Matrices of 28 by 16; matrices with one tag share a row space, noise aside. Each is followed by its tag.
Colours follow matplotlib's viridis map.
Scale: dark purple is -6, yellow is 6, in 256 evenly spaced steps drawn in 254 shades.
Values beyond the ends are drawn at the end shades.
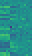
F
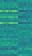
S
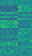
S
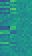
F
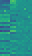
F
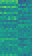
S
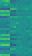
F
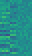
F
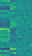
F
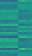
S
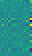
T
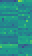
S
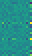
T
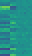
F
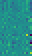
T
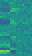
F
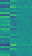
F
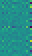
T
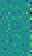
T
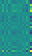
T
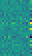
T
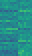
S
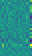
T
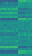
S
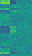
F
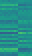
S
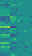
F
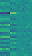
F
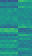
S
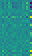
T
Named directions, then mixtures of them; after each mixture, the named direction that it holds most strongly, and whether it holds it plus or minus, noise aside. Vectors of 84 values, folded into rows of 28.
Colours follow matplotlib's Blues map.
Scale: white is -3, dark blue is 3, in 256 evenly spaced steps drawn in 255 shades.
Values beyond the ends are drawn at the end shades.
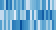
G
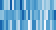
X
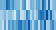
G, plus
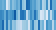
G, minus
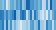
G, minus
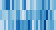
X, minus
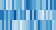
G, minus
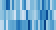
X, minus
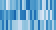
G, minus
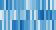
G, plus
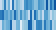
G, minus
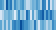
G, plus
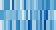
X, minus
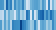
G, plus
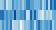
G, minus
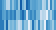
X, plus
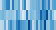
X, minus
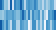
X, plus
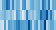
X, minus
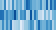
G, minus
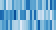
G, minus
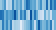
G, minus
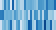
X, minus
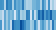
G, plus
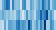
X, minus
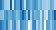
X, plus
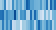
G, minus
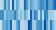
X, minus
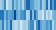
G, minus
